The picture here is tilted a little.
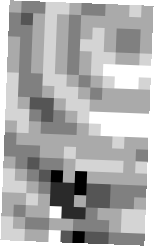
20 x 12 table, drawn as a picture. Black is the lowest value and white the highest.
In the bottom middle lies a patch that is rougher than the rest. Rings spread out from the top right. The ninth with the highest average is the middle right. The bottom middle is the ninth with the lowest average. No row or column stands out. Values change most from cell to cell in the bottom middle.
